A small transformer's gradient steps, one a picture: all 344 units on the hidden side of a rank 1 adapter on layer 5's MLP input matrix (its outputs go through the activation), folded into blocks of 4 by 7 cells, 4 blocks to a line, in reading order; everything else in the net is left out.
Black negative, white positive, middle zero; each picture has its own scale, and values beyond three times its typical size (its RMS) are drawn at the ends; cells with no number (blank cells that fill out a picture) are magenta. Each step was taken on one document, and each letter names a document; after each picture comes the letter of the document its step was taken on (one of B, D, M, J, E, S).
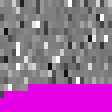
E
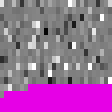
E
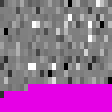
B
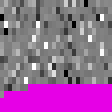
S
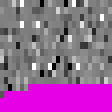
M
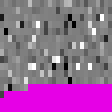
M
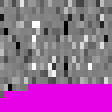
M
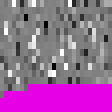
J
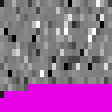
B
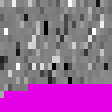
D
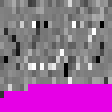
B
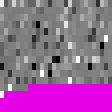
D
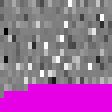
E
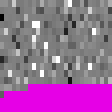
E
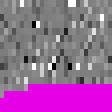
M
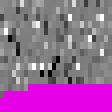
D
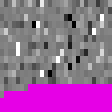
S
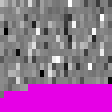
S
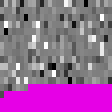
J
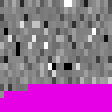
M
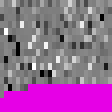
D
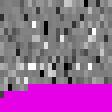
J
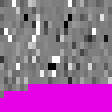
S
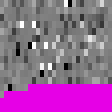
E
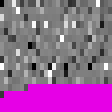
D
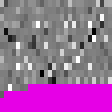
E
